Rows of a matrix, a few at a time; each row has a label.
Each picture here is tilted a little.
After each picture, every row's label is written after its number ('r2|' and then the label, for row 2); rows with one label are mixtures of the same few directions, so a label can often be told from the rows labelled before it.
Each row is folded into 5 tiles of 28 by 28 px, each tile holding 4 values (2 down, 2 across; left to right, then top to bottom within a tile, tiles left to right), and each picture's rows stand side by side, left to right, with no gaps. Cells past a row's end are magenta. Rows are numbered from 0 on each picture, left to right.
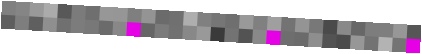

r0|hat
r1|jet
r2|jet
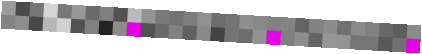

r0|jet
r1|jet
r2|jet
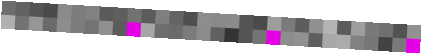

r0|hat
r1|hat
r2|jet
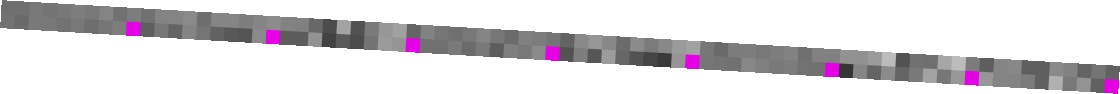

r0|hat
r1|hat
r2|jet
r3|jet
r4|hat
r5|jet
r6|hat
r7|jet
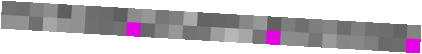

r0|jet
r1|hat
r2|jet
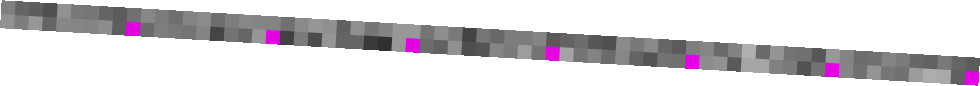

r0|hat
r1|jet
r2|hat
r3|jet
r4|hat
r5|jet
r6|hat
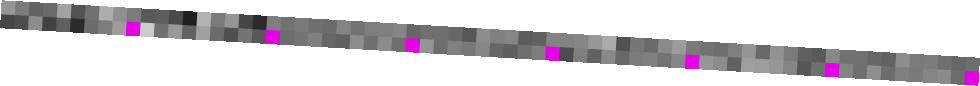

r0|jet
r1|hat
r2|jet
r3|hat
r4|hat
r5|jet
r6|hat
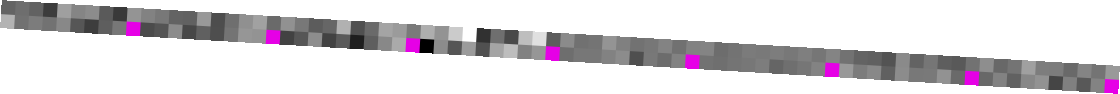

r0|hat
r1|jet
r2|jet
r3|hat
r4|jet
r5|jet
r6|hat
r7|jet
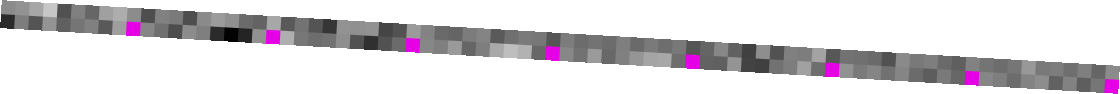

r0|hat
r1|hat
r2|hat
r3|hat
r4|hat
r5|jet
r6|hat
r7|jet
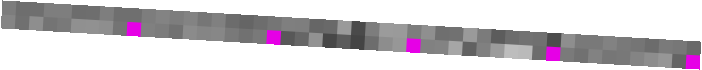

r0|hat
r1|jet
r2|jet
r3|hat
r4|hat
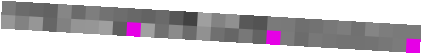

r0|hat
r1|hat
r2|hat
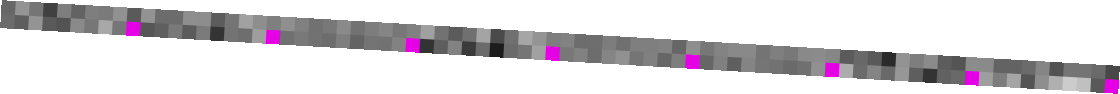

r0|jet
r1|jet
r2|jet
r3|jet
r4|jet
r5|hat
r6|hat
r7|hat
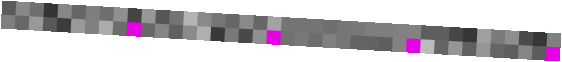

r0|jet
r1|jet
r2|hat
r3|hat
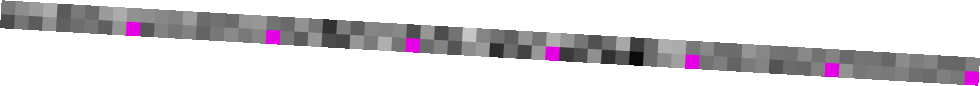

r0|hat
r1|hat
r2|jet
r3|jet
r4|jet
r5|jet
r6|hat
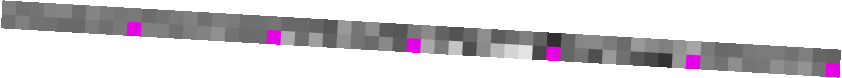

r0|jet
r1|jet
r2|hat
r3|hat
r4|hat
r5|hat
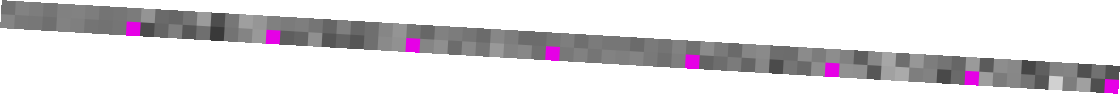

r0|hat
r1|jet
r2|jet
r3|jet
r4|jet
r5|jet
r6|jet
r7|jet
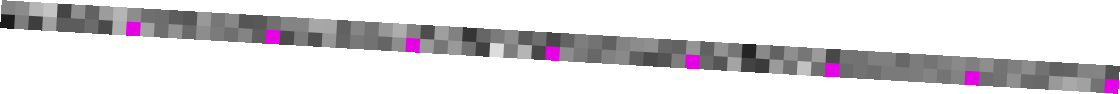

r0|hat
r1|hat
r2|hat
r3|jet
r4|hat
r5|jet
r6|hat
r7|hat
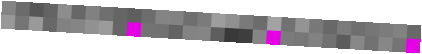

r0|hat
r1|hat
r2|jet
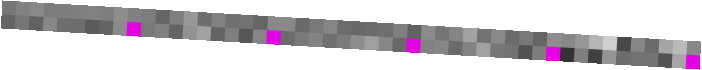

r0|hat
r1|jet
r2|hat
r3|jet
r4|hat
